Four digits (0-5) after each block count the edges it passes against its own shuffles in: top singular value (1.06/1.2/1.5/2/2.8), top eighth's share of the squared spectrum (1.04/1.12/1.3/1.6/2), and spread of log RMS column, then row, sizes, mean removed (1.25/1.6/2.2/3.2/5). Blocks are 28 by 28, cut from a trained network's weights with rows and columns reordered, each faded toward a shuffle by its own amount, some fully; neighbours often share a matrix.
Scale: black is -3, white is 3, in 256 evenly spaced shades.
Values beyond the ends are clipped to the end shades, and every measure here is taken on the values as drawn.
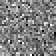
0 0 0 0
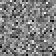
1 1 0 0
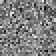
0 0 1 0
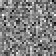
0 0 0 0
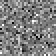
0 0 0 0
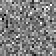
0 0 0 0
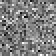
0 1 0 0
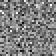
0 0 0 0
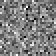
0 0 0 0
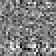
3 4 1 2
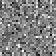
2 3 0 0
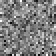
1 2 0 1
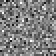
0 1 0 0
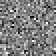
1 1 0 0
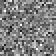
1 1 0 1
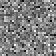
1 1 0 0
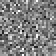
2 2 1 0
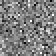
1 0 0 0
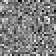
2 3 0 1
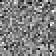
1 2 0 0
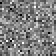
0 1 0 0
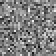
1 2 0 0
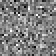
2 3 1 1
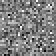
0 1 1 0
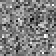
2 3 1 1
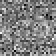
1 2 0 0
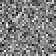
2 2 1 0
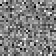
1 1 0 0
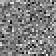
2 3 1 1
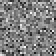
2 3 1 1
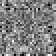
3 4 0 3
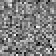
3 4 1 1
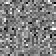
2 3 0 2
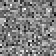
0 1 0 0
